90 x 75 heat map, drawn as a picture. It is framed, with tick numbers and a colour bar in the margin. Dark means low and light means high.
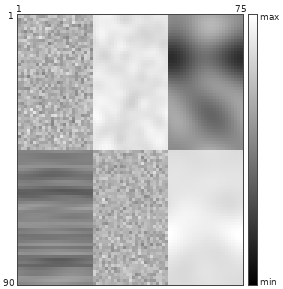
It is made of 2 by 3 panels. Panel 1,1: high, fine-grained. Panel 1,2: very high, blotchy, faint in contrast. Panel 1,3: middling, smooth, strong in contrast. Panel 2,1: middling, streaked across. Panel 2,2: high, fine-grained. Panel 2,3: very high, smooth, faint in contrast.
